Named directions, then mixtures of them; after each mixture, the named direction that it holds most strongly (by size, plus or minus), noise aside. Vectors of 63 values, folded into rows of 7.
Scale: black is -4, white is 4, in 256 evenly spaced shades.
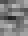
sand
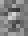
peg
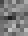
peg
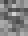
sand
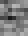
sand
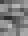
sand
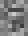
peg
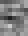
sand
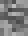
sand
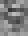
sand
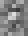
peg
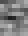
sand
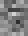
peg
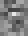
peg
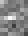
peg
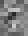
peg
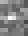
sand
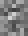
peg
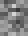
peg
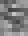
sand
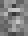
peg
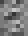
peg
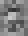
peg
